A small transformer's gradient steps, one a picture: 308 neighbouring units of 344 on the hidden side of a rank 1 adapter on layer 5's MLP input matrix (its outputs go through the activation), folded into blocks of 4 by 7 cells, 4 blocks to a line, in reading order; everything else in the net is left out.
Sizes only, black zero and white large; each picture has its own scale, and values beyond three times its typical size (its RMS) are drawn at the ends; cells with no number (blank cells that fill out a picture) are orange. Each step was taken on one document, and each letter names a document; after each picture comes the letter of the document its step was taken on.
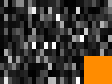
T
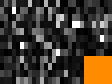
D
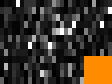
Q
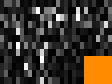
D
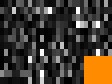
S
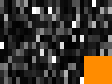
T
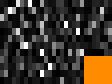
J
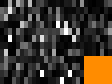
J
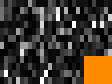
Q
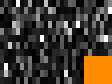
D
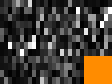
T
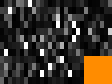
J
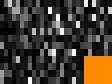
S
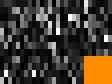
S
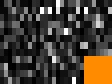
S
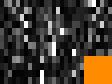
S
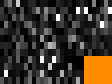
D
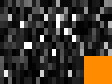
J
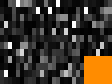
D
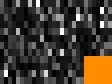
Q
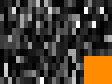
S
